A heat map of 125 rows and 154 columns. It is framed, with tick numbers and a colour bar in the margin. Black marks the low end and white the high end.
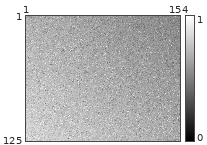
The halves do not mirror each other. The values follow a bell shape. No row or column stands out. Values rise toward the bottom left. There are no regular stripes. The ninth with the highest average is the bottom left. On average the colour sits 70% of the way up the scale. The ninth with the lowest average is the top right.
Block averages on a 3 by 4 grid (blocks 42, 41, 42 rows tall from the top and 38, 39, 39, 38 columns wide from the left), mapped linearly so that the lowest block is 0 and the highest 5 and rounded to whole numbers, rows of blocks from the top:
3 2 1 0
4 3 2 1
5 4 3 2
